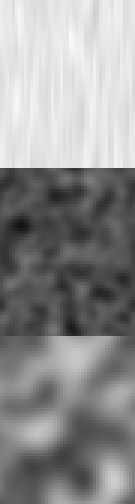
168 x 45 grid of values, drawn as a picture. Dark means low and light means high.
The table splits into 3 rows of 1 panel. Panel 1,1: very high, streaked downward, faint in contrast. Panel 2,1: low, blotchy. Panel 3,1: middling, smooth, strong in contrast.
